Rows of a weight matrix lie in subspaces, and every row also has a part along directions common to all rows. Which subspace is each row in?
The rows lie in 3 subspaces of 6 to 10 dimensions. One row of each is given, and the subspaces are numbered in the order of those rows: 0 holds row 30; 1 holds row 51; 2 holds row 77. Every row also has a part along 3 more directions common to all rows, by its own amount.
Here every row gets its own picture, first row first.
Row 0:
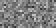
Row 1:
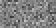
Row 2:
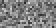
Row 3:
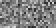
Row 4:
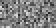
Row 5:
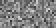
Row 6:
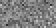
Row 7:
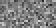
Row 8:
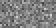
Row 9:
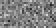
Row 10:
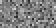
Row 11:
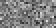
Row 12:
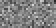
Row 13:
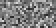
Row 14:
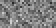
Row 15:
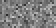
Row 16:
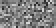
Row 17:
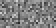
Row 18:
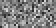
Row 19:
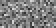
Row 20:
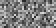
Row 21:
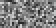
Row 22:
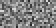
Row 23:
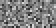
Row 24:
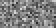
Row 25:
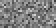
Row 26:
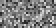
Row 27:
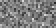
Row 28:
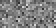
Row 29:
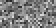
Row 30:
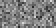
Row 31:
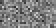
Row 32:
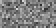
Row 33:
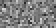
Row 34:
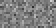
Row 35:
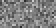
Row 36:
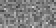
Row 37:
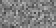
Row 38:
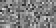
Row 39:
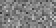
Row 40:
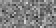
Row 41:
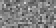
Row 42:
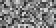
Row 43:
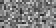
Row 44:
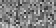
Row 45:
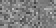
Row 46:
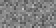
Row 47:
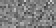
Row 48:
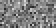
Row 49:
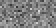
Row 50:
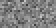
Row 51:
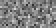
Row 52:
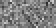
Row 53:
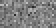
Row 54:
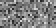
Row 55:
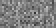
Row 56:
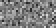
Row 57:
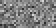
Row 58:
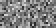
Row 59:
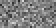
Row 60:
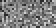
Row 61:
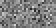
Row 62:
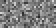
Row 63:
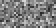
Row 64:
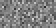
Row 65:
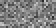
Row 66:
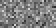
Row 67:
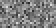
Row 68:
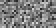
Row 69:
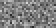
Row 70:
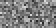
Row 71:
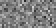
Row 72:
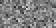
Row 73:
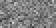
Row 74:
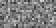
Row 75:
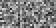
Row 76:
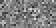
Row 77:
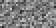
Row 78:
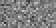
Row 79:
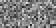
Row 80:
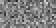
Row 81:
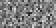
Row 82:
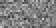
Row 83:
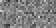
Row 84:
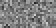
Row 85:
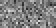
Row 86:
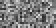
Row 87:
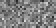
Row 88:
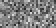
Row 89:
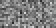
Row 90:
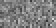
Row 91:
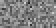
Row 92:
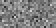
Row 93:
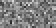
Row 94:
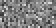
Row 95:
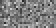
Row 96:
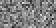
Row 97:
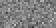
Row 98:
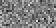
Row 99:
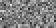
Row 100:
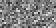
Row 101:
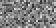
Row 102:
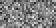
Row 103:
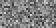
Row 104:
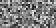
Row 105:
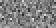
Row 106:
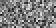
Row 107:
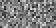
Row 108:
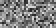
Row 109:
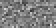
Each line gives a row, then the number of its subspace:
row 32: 2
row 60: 1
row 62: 1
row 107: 0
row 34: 0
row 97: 1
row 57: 0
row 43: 2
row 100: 2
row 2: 2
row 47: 0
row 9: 1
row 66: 0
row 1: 2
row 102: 1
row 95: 2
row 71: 0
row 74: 1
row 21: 1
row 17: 2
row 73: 1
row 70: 1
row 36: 0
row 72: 2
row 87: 2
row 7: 1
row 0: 0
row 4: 2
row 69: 1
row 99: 2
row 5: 1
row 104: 2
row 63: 0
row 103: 1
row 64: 0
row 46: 0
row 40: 1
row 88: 1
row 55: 0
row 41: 2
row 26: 1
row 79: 1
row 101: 1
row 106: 1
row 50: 1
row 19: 2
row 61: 0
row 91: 2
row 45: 1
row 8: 0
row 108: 0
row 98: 1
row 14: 1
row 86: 2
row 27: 0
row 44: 0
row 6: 1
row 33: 2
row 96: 2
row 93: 1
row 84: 0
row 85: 1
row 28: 2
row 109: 0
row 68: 2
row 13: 2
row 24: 1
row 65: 1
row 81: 0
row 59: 1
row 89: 2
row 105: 0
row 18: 0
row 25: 0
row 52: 1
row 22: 0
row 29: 1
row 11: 1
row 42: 2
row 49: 0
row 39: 1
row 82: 1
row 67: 2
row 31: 2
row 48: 0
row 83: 2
